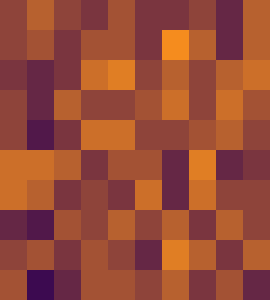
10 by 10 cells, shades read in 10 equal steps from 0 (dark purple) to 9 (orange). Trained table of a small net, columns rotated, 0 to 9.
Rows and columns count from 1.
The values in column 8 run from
3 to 8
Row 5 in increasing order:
1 3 4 4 4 4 5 6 7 7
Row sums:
40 48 50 48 45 48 47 41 46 37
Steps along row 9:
up down up down down up down down up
